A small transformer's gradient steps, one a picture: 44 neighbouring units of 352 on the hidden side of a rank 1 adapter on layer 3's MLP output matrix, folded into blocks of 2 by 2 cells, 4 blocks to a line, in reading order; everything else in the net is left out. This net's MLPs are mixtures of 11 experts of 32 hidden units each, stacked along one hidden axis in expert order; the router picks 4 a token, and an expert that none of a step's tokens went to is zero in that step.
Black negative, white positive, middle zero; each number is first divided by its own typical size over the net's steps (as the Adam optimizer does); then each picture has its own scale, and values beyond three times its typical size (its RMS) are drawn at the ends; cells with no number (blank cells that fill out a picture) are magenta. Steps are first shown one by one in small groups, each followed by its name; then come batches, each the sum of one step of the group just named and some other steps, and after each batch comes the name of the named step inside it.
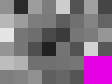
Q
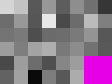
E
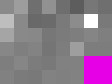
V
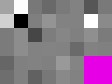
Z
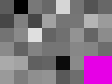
Q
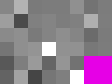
E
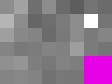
V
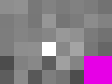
E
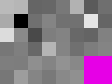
Z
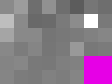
V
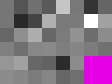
Z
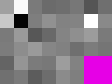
Z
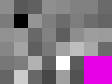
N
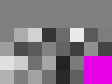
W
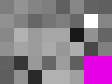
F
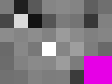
W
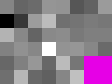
N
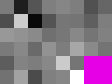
N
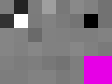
F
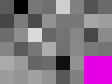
W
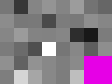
F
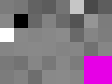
F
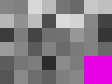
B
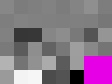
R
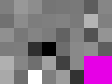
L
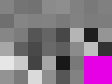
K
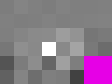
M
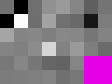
M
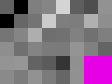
B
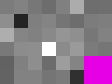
M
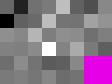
M
